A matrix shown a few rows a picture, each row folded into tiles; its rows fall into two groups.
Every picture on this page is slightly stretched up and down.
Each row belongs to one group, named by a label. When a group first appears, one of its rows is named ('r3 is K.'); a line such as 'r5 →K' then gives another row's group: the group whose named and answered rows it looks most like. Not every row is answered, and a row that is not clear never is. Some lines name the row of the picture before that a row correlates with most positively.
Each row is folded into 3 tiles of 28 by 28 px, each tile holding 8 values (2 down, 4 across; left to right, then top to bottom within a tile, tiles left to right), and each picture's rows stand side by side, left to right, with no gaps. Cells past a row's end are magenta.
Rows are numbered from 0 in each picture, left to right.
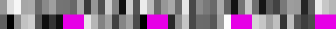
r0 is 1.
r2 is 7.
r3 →1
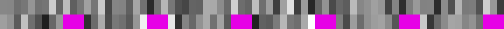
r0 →1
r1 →7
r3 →7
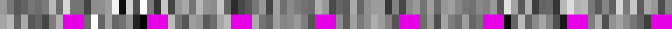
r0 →1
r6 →1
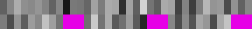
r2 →7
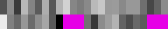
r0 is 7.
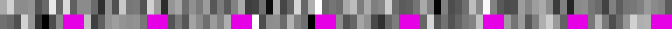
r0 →1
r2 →7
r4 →1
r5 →1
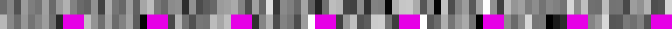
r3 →7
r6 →1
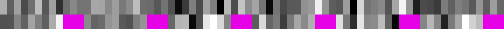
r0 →7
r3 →1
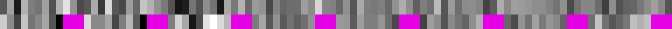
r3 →1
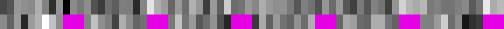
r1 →1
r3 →7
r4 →1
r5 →1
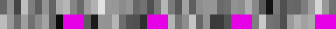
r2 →1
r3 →1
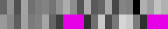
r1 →1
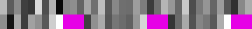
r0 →7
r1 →7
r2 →7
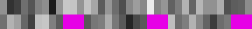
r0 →1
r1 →1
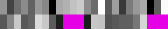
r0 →1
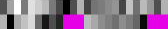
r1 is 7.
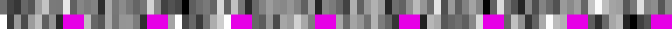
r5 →7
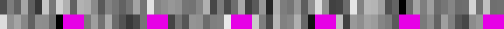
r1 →1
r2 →7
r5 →1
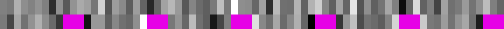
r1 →7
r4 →7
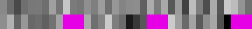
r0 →1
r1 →1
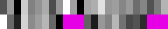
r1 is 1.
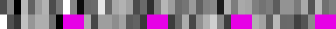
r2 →1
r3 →1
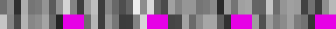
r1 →1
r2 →1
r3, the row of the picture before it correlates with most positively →1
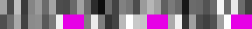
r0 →7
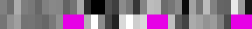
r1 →1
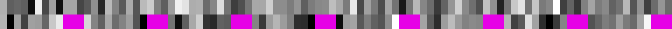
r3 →1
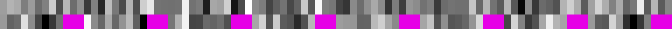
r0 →1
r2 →7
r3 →1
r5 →1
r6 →1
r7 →1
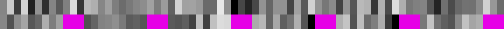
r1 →1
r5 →1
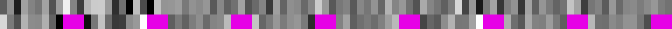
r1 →7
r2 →7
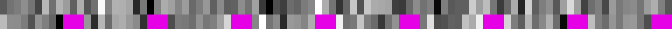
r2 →7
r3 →1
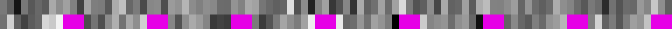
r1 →7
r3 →7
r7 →1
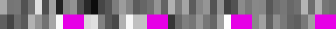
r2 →7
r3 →1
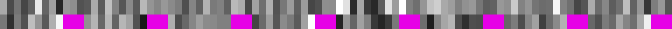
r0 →7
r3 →7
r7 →7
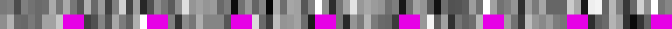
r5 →1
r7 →1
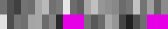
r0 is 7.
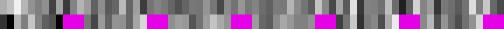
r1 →7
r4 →7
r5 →1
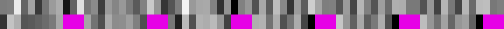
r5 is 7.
